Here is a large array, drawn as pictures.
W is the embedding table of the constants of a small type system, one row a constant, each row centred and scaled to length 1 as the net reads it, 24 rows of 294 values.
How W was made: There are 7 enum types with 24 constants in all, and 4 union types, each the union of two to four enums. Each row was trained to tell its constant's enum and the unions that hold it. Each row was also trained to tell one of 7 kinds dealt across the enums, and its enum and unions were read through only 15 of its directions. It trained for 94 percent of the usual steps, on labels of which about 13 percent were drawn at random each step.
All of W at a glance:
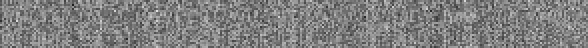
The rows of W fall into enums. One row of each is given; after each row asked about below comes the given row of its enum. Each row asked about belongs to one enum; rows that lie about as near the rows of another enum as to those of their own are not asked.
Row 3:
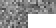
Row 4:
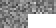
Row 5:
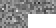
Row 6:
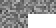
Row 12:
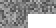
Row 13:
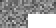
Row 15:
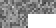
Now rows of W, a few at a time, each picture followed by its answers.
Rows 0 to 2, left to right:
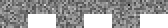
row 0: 15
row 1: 15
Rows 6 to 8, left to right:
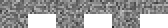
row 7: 6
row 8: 6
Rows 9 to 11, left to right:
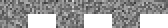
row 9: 15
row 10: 5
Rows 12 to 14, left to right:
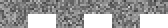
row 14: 4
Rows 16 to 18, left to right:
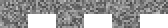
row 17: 6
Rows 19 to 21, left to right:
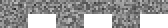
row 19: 6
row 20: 5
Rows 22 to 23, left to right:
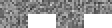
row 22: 3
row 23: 5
